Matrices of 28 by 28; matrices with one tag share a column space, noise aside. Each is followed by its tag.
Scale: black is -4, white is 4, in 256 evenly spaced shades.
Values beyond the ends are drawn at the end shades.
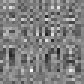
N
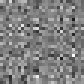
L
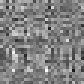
N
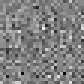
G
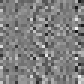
L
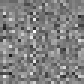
G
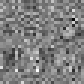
N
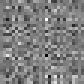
L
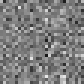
L
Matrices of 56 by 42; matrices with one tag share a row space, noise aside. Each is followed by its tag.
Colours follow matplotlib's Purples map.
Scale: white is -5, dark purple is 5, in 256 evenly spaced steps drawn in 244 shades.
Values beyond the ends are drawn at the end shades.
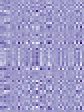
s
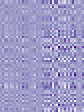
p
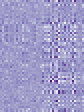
p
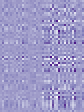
p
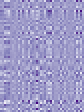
s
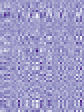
s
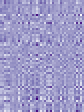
s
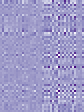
p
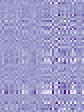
p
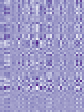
s
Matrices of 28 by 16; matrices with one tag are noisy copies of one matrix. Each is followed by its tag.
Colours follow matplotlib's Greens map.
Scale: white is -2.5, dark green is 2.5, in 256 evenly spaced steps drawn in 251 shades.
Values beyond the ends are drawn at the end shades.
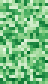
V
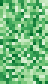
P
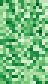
P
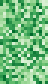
P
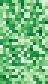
P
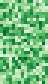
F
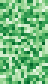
F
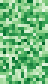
F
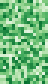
F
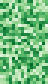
F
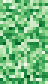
V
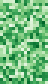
V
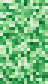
V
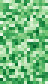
V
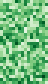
V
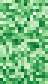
V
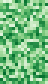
V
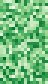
V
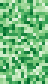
F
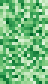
P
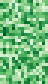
F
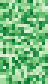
F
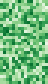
F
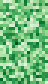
V
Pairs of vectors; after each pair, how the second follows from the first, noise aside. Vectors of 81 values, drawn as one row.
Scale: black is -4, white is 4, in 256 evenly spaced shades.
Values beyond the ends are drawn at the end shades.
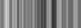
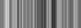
copied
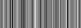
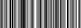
scaled up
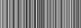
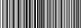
scaled up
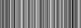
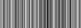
wrapped around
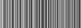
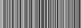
copied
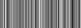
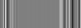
partly zeroed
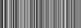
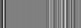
partly zeroed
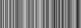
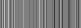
partly zeroed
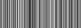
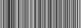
wrapped around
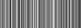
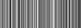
copied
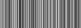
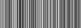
copied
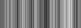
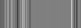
partly zeroed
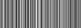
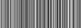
wrapped around
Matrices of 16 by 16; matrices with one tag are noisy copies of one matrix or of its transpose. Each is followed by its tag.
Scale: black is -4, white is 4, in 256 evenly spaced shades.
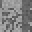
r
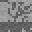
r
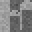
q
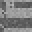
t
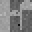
q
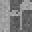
q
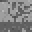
r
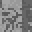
r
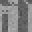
t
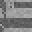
t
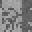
r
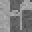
q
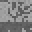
r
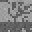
r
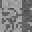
r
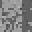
r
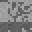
r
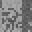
r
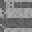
t
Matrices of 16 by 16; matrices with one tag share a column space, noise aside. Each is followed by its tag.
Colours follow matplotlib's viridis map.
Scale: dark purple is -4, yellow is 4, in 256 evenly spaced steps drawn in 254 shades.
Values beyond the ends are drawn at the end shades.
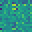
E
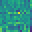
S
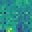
S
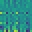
S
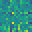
S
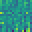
S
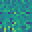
S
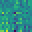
S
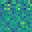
E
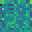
E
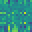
S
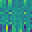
S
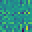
S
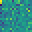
E
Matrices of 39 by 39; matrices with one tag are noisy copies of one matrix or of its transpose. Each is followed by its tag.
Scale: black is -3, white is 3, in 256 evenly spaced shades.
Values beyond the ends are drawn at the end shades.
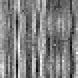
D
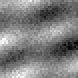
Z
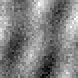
Z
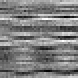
D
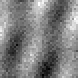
Z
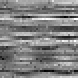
D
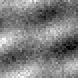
Z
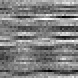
D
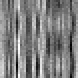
D
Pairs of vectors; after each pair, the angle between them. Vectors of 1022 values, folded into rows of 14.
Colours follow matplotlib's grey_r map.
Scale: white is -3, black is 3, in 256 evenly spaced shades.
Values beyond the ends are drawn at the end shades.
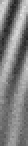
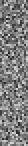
orthogonal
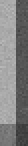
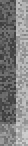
nearly opposite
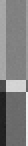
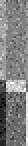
nearly parallel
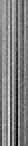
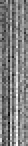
nearly opposite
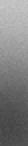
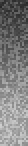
nearly opposite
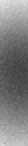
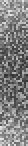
partly aligned
